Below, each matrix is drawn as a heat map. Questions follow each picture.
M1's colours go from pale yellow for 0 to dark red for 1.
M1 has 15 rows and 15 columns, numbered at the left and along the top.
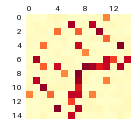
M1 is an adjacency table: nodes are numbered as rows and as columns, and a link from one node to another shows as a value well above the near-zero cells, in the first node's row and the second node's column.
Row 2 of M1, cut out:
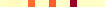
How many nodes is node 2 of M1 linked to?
3
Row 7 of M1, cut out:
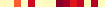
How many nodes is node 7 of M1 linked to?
7
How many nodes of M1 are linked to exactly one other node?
5
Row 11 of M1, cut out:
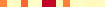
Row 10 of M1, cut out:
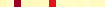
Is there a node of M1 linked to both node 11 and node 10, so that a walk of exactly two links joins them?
yes
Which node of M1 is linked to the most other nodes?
node 7
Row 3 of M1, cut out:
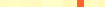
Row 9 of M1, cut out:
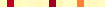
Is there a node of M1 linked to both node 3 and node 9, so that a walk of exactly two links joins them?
yes
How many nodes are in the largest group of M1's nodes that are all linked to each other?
3
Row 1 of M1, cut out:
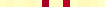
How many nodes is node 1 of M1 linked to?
2
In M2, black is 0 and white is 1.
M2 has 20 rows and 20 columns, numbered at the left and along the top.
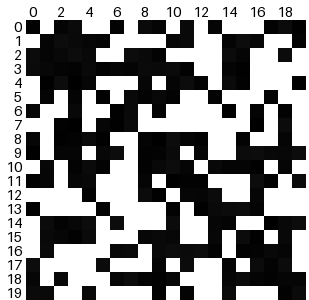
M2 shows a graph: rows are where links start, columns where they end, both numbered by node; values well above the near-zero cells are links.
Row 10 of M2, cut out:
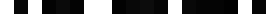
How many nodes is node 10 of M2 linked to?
7
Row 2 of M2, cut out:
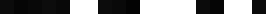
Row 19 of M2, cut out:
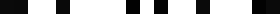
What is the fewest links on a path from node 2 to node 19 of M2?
1
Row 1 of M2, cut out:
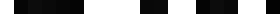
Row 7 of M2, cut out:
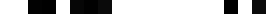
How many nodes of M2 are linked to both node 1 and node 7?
6
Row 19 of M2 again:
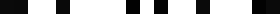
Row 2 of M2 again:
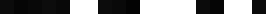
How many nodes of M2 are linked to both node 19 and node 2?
7
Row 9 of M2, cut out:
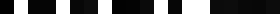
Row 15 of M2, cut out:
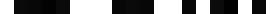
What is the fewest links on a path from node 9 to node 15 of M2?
2
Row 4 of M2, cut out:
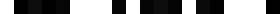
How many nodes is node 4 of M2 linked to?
9
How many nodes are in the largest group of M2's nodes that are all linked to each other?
6
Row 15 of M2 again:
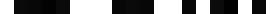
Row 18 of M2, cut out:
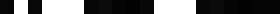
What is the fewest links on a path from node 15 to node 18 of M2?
2
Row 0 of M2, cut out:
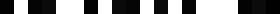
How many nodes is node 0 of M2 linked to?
9
